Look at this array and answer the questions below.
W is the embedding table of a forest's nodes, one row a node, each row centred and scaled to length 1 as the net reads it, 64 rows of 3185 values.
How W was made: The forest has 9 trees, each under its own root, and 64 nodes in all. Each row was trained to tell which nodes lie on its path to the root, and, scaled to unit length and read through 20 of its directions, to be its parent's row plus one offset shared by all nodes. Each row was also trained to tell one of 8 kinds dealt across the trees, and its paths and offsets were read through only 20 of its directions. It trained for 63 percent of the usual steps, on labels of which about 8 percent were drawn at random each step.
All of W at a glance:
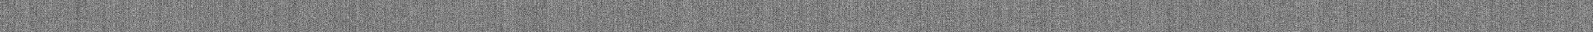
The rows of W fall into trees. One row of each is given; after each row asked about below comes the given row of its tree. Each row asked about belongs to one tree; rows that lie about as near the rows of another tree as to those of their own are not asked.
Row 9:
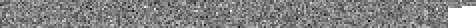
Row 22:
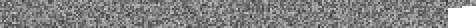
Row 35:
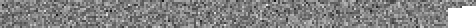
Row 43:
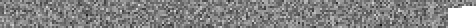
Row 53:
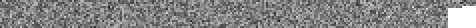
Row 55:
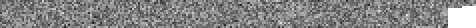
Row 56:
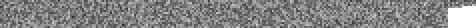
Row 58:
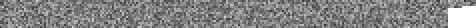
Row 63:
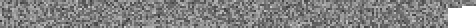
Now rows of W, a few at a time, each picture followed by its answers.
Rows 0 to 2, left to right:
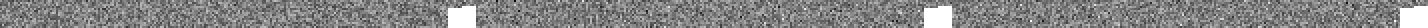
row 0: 55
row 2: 53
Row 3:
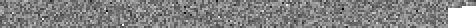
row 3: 9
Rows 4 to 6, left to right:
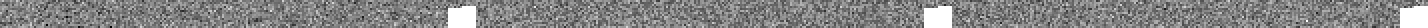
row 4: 9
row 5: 63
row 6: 56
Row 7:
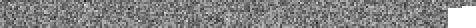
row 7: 22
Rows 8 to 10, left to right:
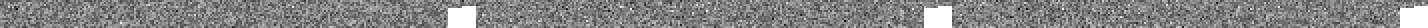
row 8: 53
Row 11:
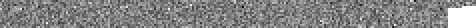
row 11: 35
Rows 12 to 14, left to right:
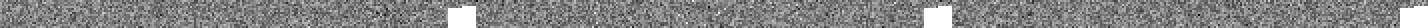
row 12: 35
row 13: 35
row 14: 22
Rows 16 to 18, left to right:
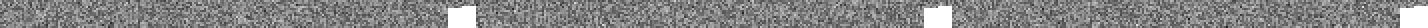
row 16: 55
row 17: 58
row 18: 55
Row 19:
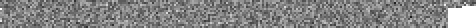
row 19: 53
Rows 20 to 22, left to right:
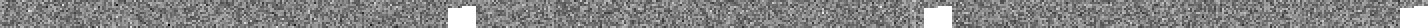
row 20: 53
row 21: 63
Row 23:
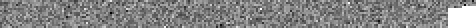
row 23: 9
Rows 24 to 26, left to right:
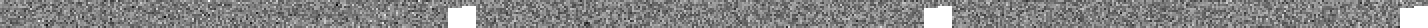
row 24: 35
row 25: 56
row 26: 58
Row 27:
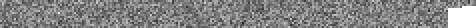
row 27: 22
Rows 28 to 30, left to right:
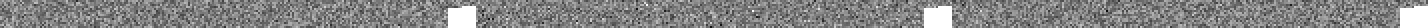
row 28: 63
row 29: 35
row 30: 22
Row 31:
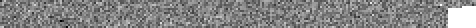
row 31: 53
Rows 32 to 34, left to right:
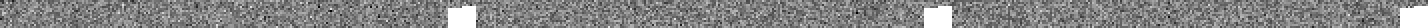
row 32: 53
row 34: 55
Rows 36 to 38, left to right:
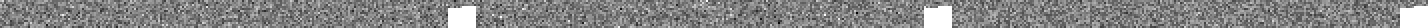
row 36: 56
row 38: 55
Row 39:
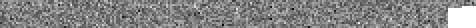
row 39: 9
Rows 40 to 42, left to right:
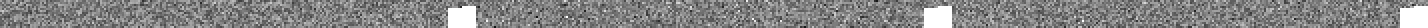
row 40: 56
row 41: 43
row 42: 43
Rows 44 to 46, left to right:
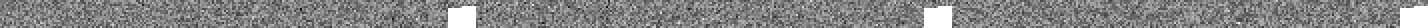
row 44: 43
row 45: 9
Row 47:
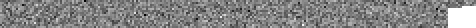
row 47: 35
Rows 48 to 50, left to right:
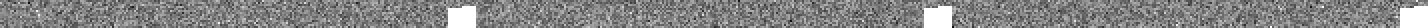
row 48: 53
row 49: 53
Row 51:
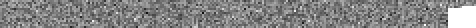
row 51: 9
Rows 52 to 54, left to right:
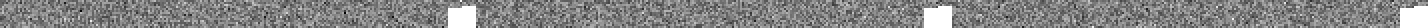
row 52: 9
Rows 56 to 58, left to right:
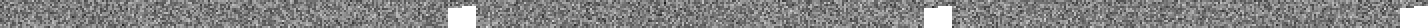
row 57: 43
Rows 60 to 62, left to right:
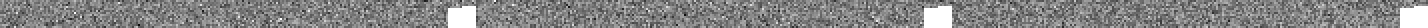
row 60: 35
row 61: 9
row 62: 22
